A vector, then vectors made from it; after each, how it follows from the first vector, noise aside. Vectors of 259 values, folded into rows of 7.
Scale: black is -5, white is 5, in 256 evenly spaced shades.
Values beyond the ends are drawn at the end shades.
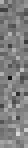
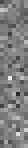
sign-scrambled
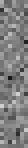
sign-scrambled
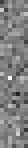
sign-scrambled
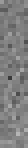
shrunk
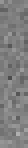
shrunk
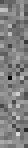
sign-scrambled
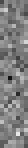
sign-scrambled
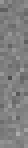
shrunk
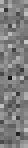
sign-scrambled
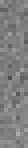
shrunk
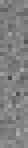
shrunk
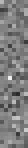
sign-scrambled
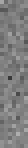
shrunk
